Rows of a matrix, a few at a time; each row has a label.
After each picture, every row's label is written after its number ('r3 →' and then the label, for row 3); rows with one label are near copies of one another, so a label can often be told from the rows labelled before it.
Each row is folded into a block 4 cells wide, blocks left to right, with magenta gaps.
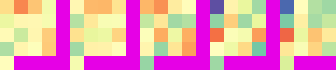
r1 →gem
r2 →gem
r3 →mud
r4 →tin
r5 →tin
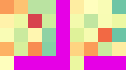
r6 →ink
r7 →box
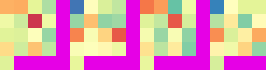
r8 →ink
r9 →tin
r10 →ink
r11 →tin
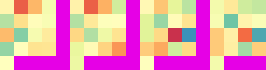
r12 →gem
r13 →gem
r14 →box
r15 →box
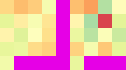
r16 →gem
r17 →ink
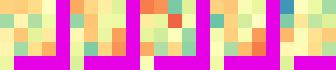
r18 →mud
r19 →mud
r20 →ink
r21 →mud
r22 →tin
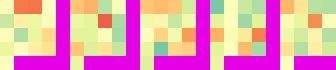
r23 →gem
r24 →ink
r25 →mud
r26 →tin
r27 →ink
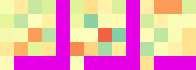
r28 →box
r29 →box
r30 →gem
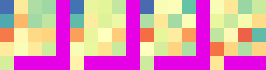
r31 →tin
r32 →tin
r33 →tin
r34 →box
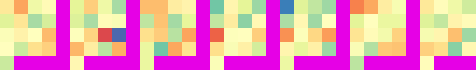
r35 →mud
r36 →box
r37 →mud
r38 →tin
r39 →tin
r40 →mud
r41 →box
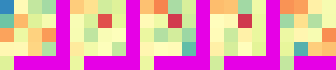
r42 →tin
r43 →ink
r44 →ink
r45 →ink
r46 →mud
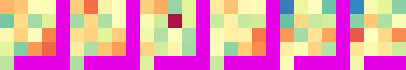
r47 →mud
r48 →mud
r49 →ink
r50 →mud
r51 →tin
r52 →tin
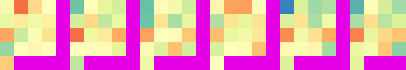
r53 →gem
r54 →tin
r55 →tin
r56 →gem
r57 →tin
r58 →tin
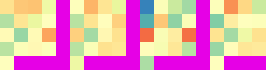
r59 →gem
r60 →gem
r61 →tin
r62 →gem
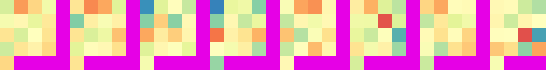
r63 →gem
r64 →gem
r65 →tin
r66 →tin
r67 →gem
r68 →ink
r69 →mud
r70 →box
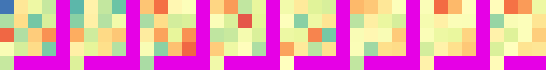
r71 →tin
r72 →tin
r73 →mud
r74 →ink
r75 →box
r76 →mud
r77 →gem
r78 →gem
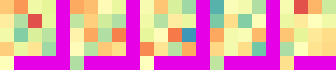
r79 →ink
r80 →mud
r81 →box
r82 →tin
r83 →gem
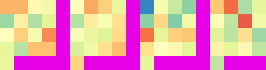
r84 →mud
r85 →gem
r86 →tin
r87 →ink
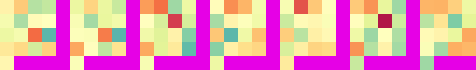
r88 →box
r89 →box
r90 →ink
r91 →gem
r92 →gem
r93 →ink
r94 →mud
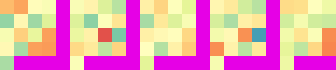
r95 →mud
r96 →box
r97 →mud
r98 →box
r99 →mud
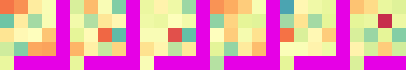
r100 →mud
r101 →box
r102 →box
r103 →mud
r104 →tin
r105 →ink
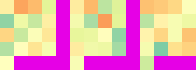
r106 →gem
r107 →ink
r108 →mud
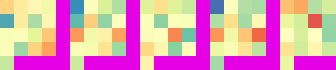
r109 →mud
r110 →tin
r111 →box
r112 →tin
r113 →ink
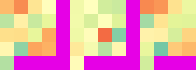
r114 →mud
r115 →box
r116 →mud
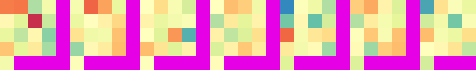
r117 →ink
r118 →gem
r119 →box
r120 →gem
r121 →tin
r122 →mud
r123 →tin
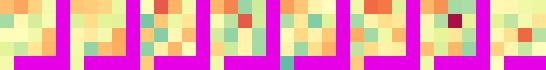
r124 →mud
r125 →mud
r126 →gem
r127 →ink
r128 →mud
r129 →gem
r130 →ink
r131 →box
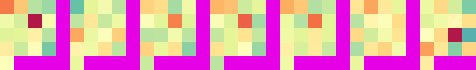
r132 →ink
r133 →tin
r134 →ink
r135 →ink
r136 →ink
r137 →gem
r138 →box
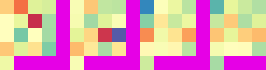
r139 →ink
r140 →box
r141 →tin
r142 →tin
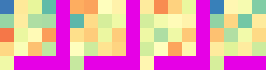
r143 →tin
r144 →mud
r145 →gem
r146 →tin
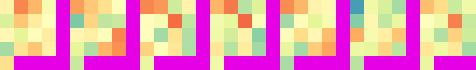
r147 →gem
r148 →mud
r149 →ink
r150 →ink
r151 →mud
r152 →tin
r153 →ink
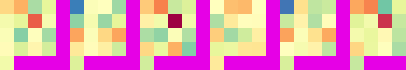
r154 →ink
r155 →tin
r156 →ink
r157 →gem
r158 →tin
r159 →ink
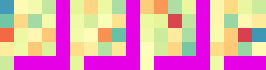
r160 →tin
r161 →box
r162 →ink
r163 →box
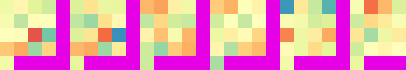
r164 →box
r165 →box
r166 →mud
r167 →mud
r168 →tin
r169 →gem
